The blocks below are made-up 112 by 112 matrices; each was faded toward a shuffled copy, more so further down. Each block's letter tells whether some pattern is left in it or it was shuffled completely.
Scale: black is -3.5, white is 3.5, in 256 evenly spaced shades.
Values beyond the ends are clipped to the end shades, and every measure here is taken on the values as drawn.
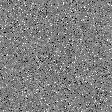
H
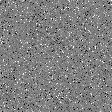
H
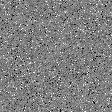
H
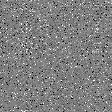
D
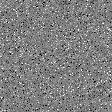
H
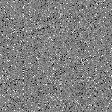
D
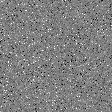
H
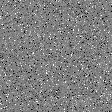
H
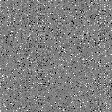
D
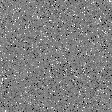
H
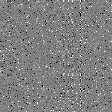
D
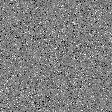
H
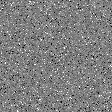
H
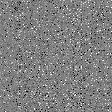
D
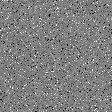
H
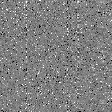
D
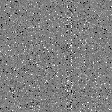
D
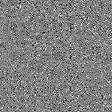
D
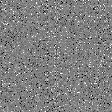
D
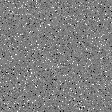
H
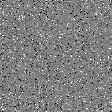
D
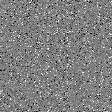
D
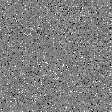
D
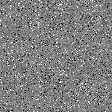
H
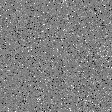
H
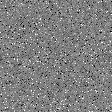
H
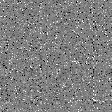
D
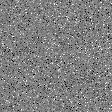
H
